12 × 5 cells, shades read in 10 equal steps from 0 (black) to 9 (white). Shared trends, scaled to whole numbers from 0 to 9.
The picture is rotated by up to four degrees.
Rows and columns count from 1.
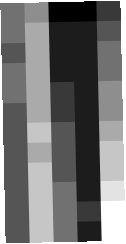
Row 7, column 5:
6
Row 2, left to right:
4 6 1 1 3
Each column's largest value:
4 7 4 2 9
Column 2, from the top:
5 6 6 6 6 6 7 6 7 7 7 7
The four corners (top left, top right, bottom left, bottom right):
4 2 3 9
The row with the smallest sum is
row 1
